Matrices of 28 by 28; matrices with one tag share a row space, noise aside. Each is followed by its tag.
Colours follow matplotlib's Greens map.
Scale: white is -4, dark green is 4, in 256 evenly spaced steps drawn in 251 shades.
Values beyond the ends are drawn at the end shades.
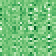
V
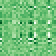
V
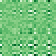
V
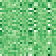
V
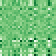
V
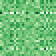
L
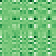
V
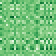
L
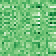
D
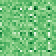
V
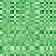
L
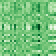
D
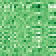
D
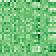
D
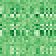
L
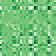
V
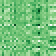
D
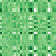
V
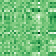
D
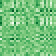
L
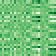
D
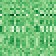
L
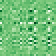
V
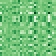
V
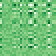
V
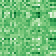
D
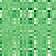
V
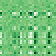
V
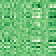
D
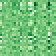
V
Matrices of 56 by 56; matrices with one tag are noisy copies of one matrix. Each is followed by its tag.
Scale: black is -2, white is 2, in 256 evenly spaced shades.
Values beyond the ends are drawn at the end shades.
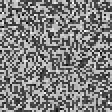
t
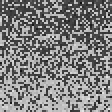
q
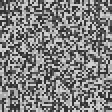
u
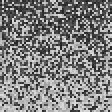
q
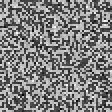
t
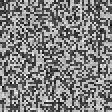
u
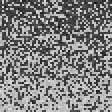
q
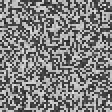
t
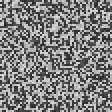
t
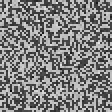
t
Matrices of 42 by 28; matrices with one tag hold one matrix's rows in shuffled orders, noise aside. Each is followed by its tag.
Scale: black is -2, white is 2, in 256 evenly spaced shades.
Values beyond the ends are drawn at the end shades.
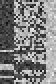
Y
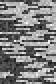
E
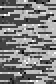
E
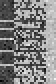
Y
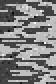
E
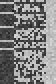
Y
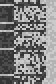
Y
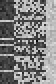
Y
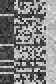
Y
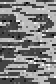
E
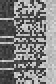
Y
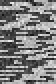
E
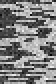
E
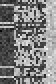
Y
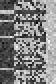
Y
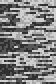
E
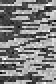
E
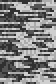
E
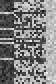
Y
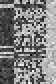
Y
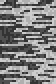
E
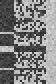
Y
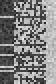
Y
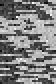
E
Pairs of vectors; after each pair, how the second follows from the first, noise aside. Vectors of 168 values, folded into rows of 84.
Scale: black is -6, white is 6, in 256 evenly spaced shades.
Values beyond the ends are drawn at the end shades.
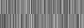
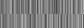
wrapped around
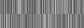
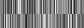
scaled up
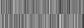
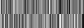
scaled up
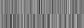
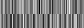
scaled up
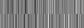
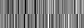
scaled up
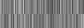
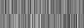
wrapped around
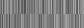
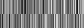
scaled up
